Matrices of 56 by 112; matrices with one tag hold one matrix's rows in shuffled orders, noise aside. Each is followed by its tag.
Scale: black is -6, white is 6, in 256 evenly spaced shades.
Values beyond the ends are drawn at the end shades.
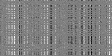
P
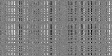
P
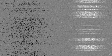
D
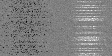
D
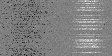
D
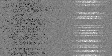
D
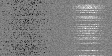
D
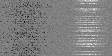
D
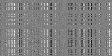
P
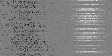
D
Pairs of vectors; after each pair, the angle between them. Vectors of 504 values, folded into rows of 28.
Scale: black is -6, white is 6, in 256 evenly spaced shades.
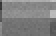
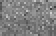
partly aligned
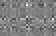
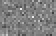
orthogonal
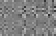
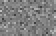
partly aligned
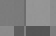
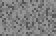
orthogonal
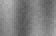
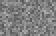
orthogonal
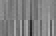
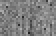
partly aligned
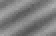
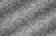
nearly opposite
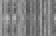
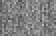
partly opposed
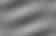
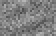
partly opposed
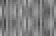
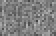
partly opposed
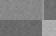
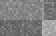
nearly parallel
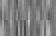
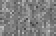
partly aligned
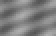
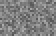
orthogonal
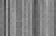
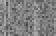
partly opposed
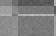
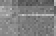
nearly parallel
